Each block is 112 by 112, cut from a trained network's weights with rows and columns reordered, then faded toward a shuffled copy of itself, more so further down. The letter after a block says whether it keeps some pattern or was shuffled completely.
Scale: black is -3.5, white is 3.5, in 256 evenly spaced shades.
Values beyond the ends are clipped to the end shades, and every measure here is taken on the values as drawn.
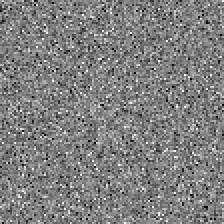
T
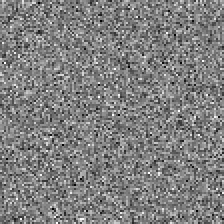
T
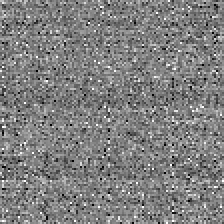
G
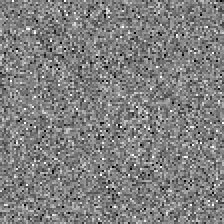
T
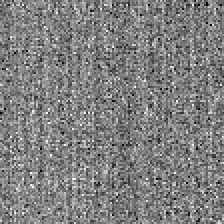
G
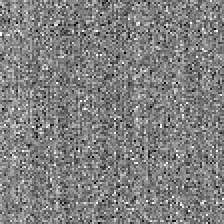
G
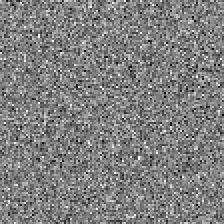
G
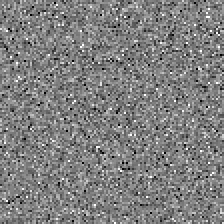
T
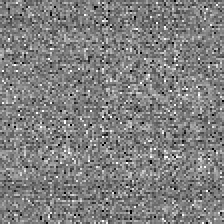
G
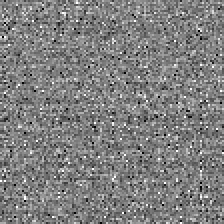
G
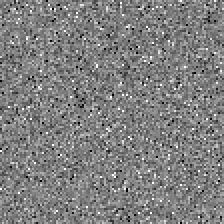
T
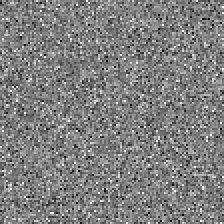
T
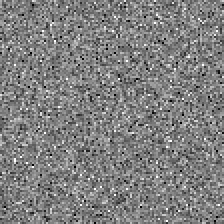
T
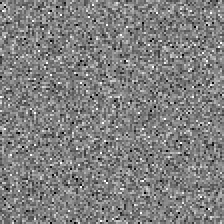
T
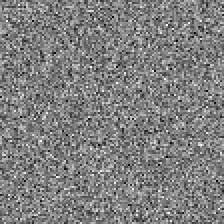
G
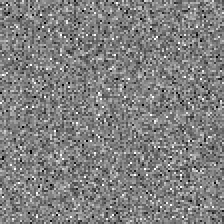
T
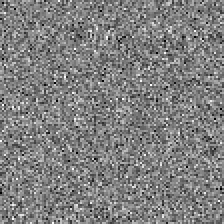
G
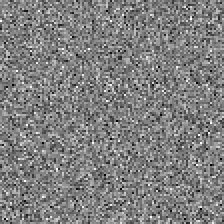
G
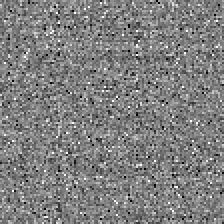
G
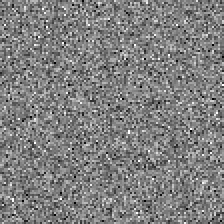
T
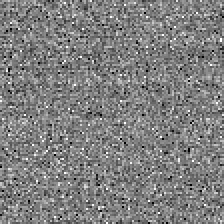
G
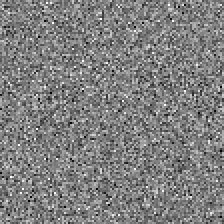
T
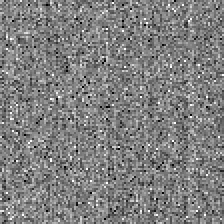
G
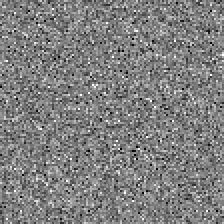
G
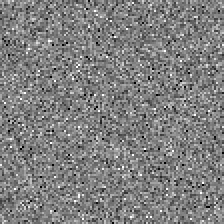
T
